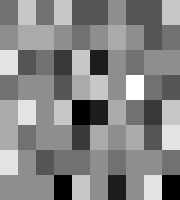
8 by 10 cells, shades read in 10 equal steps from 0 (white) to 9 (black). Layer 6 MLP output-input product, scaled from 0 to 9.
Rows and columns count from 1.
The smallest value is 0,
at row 4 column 8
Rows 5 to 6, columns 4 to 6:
2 9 8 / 4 7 3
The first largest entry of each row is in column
5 9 6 4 5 5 3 4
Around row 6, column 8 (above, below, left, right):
5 4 4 6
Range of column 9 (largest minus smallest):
6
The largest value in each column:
5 6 6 9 9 8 8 6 7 9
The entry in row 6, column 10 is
1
